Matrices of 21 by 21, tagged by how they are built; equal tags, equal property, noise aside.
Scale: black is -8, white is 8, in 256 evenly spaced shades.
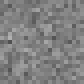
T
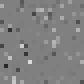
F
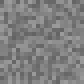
T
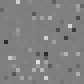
F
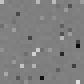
F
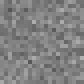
T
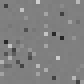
F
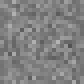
T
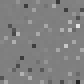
F
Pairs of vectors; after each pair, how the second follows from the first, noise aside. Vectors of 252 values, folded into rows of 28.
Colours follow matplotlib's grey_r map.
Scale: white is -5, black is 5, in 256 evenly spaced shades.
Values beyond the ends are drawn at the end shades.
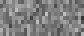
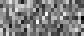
scaled up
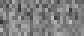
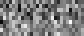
scaled up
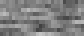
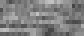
wrapped around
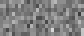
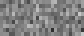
sign-scrambled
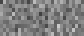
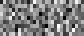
scaled up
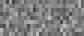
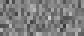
sign-scrambled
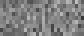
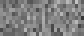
copied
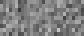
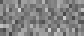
sign-scrambled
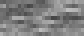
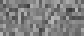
sign-scrambled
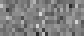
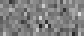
wrapped around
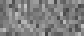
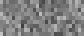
wrapped around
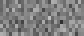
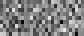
scaled up
